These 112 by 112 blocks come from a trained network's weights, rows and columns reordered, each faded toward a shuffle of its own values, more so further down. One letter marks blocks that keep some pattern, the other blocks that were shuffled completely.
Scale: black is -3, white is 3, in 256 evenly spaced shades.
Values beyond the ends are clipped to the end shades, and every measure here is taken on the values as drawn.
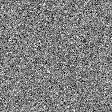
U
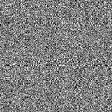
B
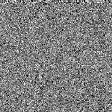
B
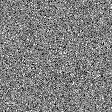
U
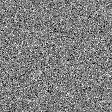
U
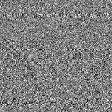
B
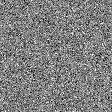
U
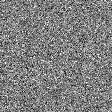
U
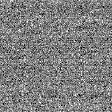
B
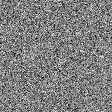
U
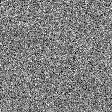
U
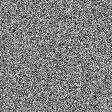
U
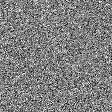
U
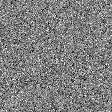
U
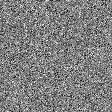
U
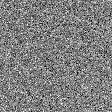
U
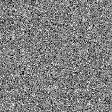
B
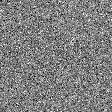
U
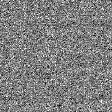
B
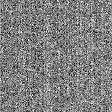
B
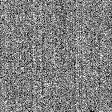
B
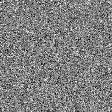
B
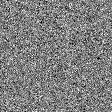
U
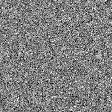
B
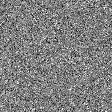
U
